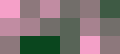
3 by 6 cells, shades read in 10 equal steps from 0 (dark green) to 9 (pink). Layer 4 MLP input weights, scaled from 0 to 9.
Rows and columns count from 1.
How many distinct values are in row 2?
4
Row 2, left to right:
7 6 4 3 6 4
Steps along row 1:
down up down up down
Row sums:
32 30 22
